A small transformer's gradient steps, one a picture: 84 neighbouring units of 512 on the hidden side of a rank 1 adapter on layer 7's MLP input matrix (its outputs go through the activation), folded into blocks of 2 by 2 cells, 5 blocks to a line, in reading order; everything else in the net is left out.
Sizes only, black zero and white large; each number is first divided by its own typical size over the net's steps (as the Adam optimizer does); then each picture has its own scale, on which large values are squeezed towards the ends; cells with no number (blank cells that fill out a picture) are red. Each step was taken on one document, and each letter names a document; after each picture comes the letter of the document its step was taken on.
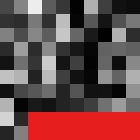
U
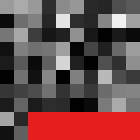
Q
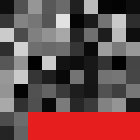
U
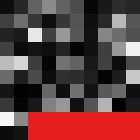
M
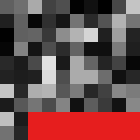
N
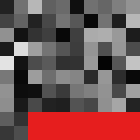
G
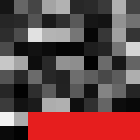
M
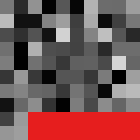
G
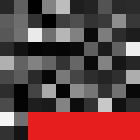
M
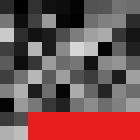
G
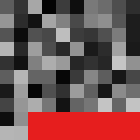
G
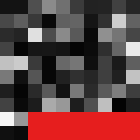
M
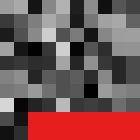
Q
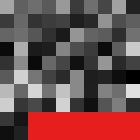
Q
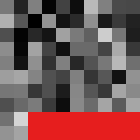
G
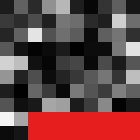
M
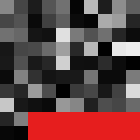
Q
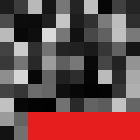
U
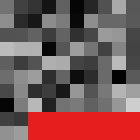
G
